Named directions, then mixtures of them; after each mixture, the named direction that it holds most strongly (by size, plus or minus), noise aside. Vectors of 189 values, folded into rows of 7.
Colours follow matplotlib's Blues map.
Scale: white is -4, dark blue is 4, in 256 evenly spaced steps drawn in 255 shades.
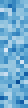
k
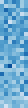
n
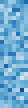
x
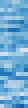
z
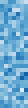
x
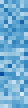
n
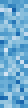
k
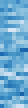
z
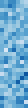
k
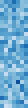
k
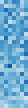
n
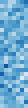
x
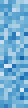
x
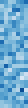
x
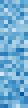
n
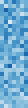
n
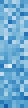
n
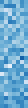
n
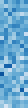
n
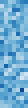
x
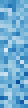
k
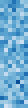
k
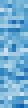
z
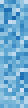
x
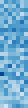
n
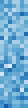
n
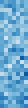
k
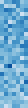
n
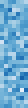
x
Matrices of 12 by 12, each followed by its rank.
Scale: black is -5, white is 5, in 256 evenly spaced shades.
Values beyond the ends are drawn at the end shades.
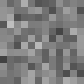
full rank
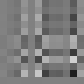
one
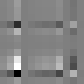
one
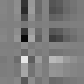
one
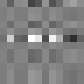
one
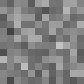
full rank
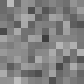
full rank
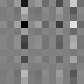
one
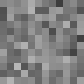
full rank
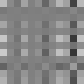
one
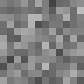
full rank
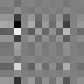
one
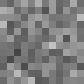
full rank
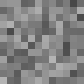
full rank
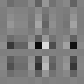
one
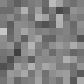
full rank
